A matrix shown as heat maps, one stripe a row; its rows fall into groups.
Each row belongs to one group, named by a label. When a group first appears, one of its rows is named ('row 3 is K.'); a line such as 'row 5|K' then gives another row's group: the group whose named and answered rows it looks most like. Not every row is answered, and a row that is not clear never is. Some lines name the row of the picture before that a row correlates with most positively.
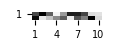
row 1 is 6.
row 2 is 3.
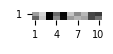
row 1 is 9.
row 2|9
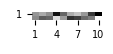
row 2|6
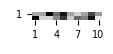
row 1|9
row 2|3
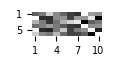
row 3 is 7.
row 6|6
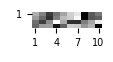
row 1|7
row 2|7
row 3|6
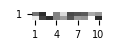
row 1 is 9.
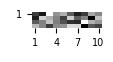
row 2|3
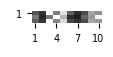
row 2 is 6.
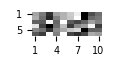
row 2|7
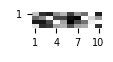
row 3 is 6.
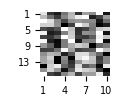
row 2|7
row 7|6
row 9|7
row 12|9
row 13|9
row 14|3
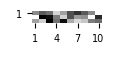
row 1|6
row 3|9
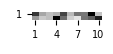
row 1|3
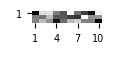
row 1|3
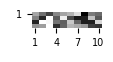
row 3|3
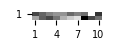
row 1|6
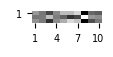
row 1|7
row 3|7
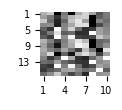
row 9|7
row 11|9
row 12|6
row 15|6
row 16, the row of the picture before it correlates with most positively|2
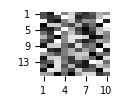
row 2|6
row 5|6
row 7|7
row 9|3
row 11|7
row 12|3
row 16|9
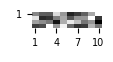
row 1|6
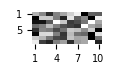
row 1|7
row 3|6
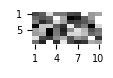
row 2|6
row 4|3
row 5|9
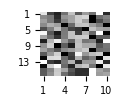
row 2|7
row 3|7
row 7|7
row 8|3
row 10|7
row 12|3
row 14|3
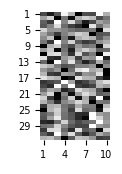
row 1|6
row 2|9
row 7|9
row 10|9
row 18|6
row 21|9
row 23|7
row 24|3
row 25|3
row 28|6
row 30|3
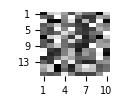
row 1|3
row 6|6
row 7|3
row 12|6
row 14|9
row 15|9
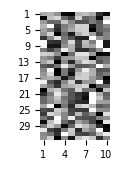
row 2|3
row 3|6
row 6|9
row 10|6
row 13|9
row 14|6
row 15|9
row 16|9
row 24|9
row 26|3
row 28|3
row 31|6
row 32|9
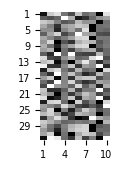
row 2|6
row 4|7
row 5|7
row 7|7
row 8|9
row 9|7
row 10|9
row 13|9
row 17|9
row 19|3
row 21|9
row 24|6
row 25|9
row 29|7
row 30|7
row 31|9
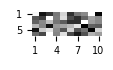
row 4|7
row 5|3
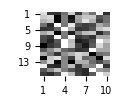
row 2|9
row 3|9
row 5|6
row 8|6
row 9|6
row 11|7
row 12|3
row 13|9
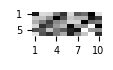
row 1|3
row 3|7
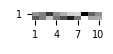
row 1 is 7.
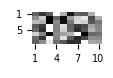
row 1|6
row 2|9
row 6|7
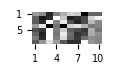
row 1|7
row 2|6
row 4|9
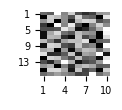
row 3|9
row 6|3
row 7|3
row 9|3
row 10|9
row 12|3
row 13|6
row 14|9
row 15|3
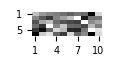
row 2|7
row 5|6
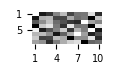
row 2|3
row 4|3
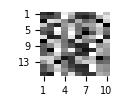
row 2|6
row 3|3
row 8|3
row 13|9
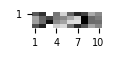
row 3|7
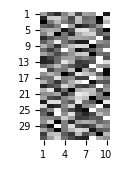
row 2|3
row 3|3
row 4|6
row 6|9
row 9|7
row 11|7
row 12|6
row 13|6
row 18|7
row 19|6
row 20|9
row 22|7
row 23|3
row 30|7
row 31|3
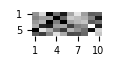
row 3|9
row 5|3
